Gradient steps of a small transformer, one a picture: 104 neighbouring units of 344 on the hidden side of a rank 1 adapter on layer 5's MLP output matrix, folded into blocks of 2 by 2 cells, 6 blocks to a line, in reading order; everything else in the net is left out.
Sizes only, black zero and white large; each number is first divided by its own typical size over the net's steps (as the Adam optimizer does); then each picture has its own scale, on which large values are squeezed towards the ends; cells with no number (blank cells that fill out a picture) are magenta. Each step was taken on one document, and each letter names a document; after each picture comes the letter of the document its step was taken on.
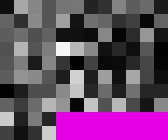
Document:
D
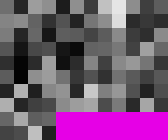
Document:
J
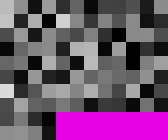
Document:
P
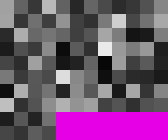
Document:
J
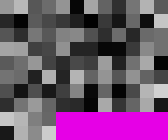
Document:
D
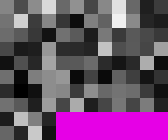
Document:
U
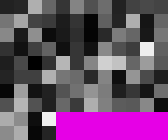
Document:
J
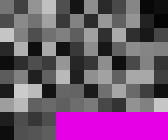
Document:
J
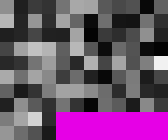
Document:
P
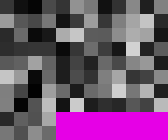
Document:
D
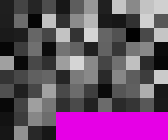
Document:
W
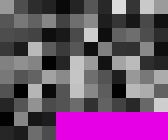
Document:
W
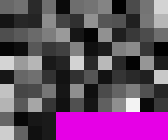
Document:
P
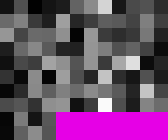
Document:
W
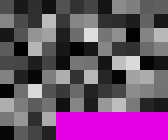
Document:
J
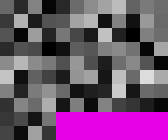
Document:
D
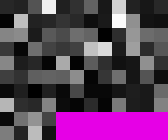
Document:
U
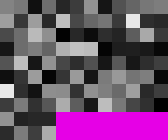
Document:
P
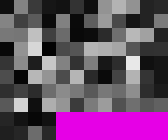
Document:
W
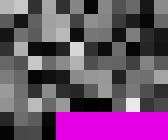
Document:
P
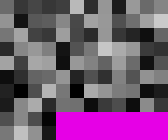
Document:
W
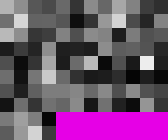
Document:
U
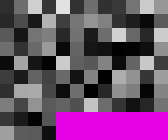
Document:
J
